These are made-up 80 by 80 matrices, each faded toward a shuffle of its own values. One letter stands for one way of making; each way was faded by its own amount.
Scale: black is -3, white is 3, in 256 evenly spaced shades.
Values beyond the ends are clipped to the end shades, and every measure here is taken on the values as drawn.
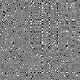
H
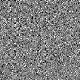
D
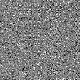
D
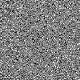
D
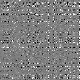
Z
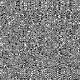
D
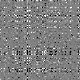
Z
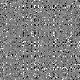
H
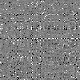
H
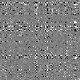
Z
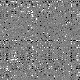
H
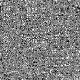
D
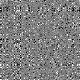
H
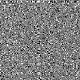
D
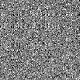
D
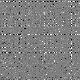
Z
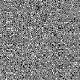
D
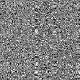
D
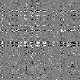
Z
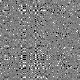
H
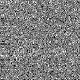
D
